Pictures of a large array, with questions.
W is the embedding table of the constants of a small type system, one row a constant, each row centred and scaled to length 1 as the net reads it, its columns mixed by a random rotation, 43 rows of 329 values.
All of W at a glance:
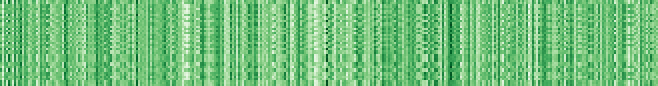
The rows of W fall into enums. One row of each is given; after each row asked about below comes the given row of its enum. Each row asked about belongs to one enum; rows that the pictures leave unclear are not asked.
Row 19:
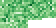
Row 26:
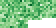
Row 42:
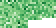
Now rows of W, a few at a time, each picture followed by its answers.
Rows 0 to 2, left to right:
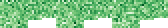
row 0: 42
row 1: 42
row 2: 19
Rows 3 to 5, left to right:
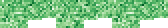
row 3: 19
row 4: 26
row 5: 19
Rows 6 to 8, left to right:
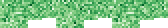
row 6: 19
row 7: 42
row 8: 19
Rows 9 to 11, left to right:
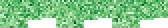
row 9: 26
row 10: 42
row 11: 19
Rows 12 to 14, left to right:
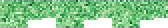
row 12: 19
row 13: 26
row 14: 42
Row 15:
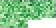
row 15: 26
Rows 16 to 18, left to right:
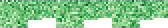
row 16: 42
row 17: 19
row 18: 26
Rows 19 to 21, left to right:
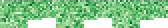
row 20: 26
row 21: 42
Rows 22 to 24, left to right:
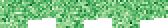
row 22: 19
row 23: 26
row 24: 42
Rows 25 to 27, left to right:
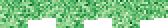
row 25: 26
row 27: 42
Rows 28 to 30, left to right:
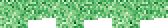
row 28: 42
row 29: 42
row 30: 42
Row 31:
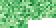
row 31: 26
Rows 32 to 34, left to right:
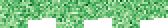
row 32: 26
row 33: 19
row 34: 42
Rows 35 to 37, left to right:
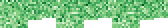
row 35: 42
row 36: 19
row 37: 19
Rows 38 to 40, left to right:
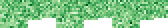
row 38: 26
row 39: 19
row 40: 42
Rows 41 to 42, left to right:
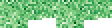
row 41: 42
